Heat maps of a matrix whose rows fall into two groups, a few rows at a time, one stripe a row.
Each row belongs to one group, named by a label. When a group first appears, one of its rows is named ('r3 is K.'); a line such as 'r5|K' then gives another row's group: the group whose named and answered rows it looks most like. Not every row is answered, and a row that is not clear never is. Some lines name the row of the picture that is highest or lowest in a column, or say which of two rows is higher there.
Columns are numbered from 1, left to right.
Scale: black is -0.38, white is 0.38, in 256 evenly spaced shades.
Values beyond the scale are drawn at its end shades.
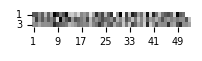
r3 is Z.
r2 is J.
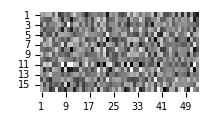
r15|J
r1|Z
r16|Z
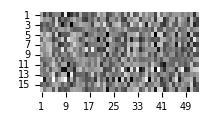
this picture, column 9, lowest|12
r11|J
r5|Z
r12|Z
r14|J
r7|Z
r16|Z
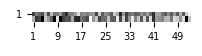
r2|J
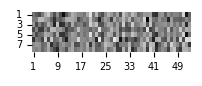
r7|Z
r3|J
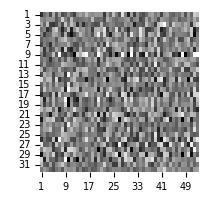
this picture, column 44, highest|27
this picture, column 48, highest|9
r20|Z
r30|J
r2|J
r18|J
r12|Z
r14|Z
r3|J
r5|J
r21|Z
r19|J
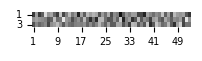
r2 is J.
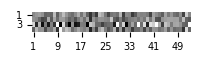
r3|J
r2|Z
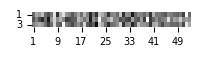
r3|J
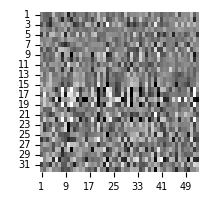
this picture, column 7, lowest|18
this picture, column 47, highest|18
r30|Z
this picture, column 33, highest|30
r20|J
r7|Z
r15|Z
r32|Z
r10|J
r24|J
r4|J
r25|Z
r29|Z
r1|J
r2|J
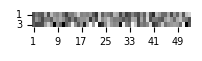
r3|J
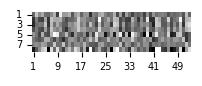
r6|J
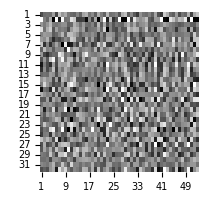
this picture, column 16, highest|9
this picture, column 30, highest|2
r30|Z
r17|Z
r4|Z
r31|J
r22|J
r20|J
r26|Z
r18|Z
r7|J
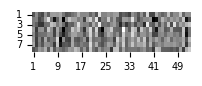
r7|J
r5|J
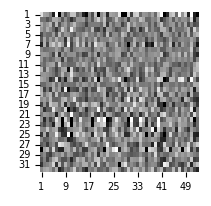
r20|J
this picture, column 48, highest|14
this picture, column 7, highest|27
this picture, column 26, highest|28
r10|J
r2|J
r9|Z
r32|Z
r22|J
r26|J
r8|J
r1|Z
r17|Z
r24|Z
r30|J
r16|J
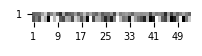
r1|J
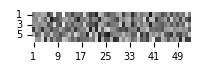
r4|Z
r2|Z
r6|Z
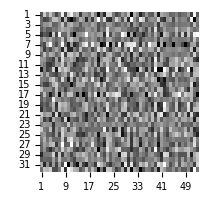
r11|Z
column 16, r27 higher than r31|Yes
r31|J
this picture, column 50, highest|12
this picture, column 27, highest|7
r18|J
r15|J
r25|Z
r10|Z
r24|Z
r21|Z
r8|J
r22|J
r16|Z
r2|J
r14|J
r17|Z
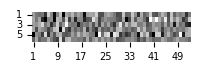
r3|Z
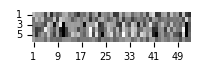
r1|Z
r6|Z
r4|J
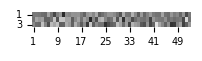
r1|J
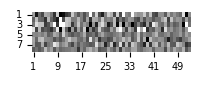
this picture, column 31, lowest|3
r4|J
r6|Z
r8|J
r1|J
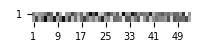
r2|J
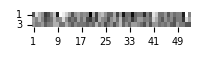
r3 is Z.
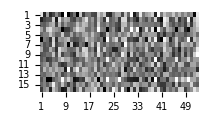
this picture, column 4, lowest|14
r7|J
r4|Z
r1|J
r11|Z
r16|Z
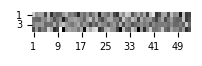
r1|Z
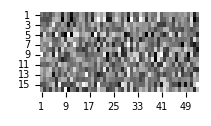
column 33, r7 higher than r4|No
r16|J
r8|Z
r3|J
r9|Z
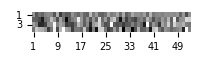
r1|J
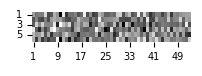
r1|J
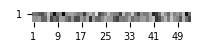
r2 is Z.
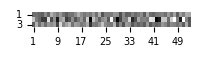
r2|Z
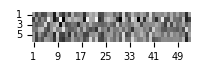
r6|J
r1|J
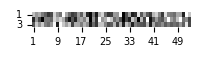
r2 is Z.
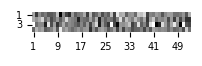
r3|Z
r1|J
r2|Z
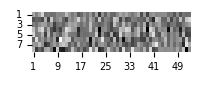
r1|Z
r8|J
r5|Z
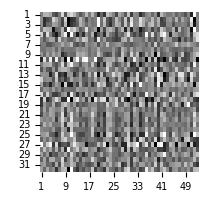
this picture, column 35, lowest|25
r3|J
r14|Z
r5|J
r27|Z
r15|J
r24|J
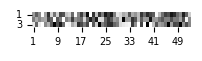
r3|Z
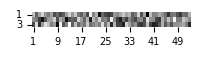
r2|Z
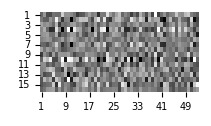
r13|J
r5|Z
